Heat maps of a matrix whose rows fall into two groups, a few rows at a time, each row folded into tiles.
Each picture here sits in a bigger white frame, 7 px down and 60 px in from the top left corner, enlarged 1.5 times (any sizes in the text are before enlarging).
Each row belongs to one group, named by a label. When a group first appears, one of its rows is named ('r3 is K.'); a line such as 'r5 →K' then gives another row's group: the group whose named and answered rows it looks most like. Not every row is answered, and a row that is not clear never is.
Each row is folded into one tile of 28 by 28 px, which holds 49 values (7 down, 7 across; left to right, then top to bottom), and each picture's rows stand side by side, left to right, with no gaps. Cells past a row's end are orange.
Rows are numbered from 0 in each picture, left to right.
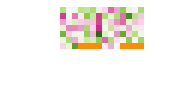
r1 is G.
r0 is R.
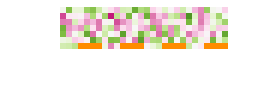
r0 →R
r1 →G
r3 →G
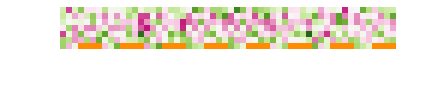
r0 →G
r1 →R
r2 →R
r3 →R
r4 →R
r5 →R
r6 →G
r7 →R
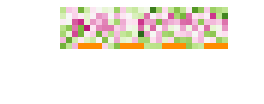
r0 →G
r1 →R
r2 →R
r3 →R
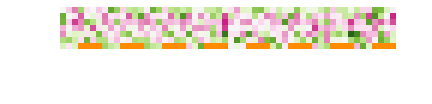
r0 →G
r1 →R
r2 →R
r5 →R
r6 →R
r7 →R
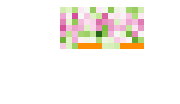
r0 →R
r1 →R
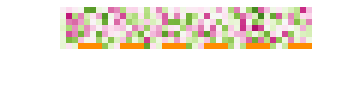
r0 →G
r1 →G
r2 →G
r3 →G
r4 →G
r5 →G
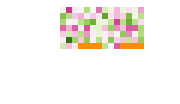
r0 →G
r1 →G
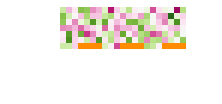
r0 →G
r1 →G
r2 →G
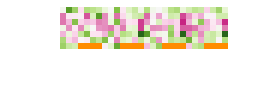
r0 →R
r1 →R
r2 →R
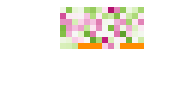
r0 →R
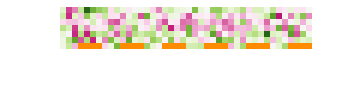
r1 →G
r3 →R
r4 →R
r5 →G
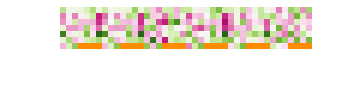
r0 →R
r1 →R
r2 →G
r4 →R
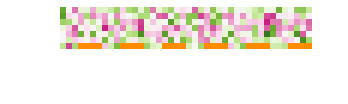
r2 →G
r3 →G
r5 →R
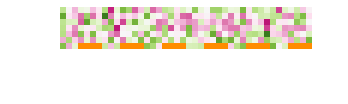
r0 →G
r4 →R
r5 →G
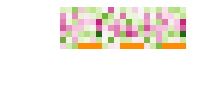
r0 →R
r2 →R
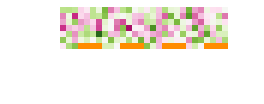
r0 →R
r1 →G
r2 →G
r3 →G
